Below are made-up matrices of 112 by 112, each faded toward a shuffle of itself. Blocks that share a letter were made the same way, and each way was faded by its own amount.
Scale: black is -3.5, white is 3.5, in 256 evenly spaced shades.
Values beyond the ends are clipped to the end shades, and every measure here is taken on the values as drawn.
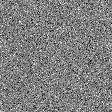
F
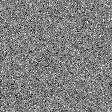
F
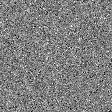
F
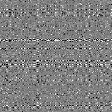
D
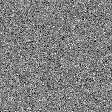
F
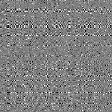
D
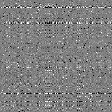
D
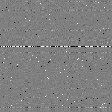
D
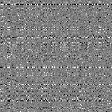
D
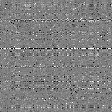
D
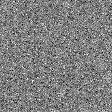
F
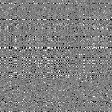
D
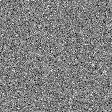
F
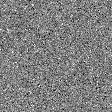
F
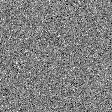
F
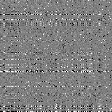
D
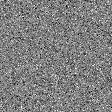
F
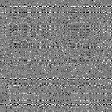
D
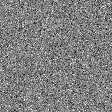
F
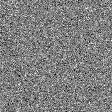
F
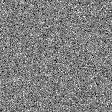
F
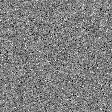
F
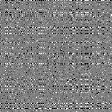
D
